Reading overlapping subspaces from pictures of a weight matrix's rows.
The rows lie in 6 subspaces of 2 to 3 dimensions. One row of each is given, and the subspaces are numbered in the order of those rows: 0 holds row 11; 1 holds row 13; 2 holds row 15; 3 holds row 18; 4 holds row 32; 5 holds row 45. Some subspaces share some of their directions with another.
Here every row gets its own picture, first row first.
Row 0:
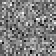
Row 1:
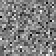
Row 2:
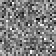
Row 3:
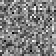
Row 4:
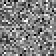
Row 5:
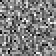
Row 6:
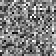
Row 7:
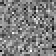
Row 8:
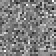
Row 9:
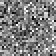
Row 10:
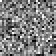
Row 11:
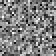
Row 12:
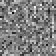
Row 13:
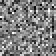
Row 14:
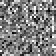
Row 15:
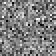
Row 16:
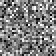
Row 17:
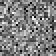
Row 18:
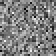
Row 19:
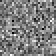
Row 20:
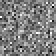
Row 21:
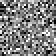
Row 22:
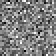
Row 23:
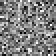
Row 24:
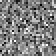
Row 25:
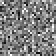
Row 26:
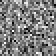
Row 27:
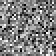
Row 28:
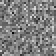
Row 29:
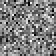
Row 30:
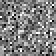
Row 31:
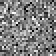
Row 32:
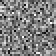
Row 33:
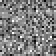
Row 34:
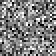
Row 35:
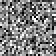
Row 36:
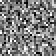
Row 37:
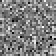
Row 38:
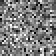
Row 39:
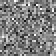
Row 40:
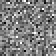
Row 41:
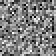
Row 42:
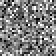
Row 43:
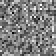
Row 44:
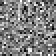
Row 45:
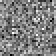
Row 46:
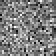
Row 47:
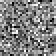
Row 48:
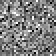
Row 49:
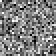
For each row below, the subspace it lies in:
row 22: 0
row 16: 2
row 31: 3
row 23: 4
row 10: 5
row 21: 4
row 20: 1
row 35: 2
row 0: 2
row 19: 5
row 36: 4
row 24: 4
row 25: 4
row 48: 3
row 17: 3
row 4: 0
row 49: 5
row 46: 5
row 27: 1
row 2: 2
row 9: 3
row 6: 0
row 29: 0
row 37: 5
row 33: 5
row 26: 4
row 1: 1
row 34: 2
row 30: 1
